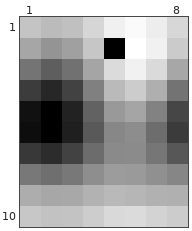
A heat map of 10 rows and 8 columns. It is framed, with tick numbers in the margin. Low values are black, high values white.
The ninth with the highest average is the top right. There are no regular stripes. The ninth with the lowest average is the middle left. The top middle is the roughest part. A single lone cell is far lower than the cells round it.
